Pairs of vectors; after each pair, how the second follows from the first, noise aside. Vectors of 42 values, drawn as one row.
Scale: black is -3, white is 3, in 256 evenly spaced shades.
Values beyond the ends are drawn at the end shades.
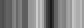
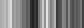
reversed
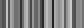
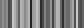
reversed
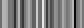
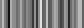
reversed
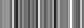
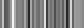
reversed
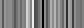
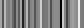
shuffled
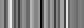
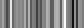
shuffled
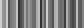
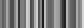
reversed
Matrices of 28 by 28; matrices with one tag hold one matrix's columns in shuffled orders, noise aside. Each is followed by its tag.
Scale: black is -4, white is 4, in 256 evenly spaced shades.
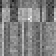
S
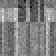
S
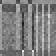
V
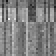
S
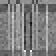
V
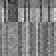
S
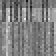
S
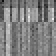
S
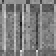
V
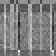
V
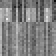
S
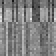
S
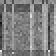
V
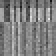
S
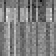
S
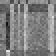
V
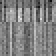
S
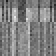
S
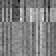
S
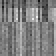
S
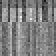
S
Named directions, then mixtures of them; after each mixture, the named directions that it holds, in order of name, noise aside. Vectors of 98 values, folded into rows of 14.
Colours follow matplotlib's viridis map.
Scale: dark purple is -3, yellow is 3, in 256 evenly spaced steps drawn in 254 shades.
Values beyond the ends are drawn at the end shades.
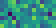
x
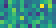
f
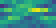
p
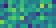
f, p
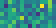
f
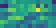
f, p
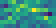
p, x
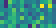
f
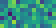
x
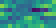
p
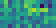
f, p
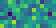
x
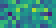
p, x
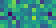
x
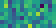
f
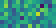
f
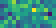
p, x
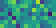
x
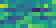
f, p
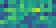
f, p
